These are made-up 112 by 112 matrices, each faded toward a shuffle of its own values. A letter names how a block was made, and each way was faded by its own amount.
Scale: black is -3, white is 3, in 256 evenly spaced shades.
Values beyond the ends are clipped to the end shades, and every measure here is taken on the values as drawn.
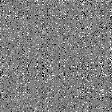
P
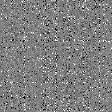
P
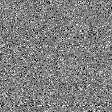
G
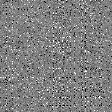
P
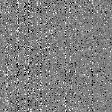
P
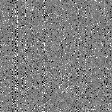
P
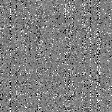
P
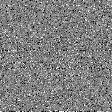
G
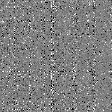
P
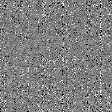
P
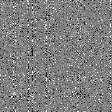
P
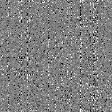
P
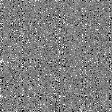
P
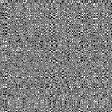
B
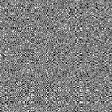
B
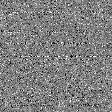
G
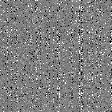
P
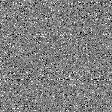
G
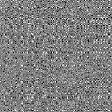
B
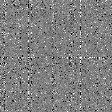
P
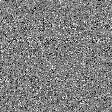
G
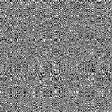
B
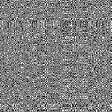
B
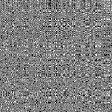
B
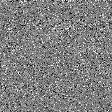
G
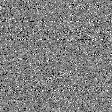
G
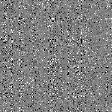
P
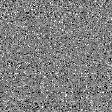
G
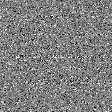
G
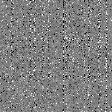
P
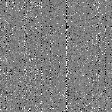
P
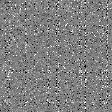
P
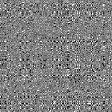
B
